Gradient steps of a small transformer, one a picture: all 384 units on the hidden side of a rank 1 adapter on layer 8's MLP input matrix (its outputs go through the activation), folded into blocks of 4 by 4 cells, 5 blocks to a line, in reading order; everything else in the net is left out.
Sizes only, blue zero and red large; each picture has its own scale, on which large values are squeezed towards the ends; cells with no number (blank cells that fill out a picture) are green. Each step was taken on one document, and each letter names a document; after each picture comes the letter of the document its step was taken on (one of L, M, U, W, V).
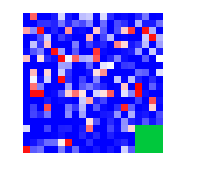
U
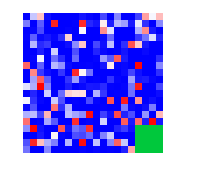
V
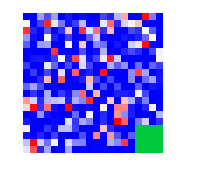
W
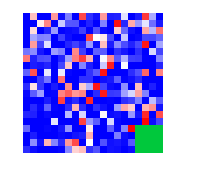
U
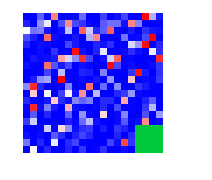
W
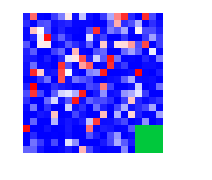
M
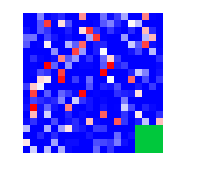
W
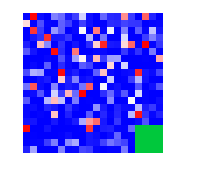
M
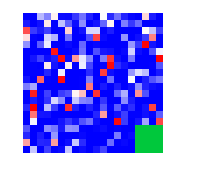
W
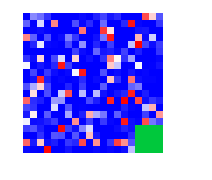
V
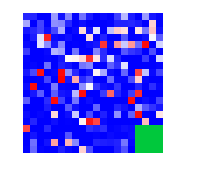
M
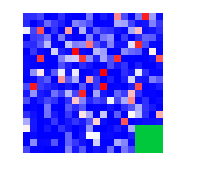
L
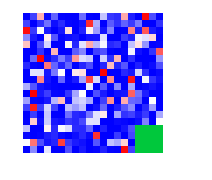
W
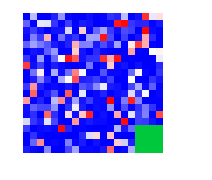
L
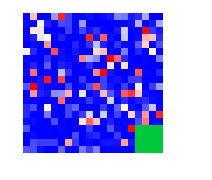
U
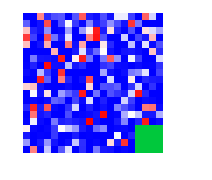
W
